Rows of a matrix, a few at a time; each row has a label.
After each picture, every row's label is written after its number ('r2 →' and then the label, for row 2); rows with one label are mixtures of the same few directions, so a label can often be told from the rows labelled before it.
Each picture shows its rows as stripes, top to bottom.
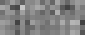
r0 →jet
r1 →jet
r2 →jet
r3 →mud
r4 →mud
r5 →mud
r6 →mud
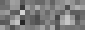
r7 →jet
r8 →jet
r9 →jet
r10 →jet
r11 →jet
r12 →jet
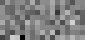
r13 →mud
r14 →jet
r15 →jet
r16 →mud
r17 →mud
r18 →jet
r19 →jet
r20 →jet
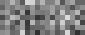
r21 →mud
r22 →mud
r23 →mud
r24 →jet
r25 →mud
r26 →mud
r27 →jet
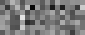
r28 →jet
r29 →mud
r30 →mud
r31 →jet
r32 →mud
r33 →jet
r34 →mud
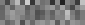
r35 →mud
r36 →mud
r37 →jet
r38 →jet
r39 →jet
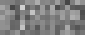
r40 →jet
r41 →jet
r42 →mud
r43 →mud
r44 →jet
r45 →jet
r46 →jet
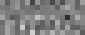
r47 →mud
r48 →jet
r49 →mud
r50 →jet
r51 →jet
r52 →jet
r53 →mud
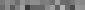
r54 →jet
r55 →mud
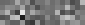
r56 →mud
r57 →jet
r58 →jet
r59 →jet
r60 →mud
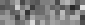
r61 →jet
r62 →mud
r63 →mud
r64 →mud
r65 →mud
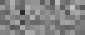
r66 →jet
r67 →mud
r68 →jet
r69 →mud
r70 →jet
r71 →jet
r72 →mud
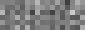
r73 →jet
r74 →jet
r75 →mud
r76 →mud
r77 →mud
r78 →mud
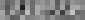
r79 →jet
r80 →jet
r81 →mud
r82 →jet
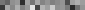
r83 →jet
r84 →mud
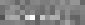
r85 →mud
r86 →jet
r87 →jet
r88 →mud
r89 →jet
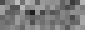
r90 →mud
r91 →jet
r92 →mud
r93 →mud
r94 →mud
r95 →jet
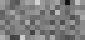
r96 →jet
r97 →jet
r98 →jet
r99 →mud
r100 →mud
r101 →mud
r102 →mud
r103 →jet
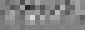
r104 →jet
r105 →mud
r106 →jet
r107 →mud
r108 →mud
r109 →jet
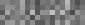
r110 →jet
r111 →jet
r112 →mud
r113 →mud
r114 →jet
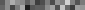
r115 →jet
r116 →mud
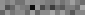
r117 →mud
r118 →mud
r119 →mud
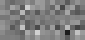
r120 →jet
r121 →mud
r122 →jet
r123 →jet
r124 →mud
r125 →jet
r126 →jet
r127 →jet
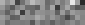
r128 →mud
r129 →jet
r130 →jet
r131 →jet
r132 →mud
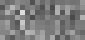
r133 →mud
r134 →jet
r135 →jet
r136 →mud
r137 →jet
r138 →jet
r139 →mud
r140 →jet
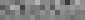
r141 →jet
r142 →jet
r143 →jet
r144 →mud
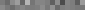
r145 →mud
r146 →jet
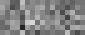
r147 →jet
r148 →jet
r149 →mud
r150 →jet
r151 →mud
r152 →jet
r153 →jet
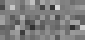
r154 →mud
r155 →jet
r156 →jet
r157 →jet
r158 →mud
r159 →mud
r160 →jet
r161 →jet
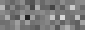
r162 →mud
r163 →mud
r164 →jet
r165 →mud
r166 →mud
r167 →jet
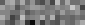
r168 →jet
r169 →mud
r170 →mud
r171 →jet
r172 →mud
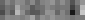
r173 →mud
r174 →mud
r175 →mud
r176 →mud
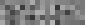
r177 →mud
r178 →jet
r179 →jet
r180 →mud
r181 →jet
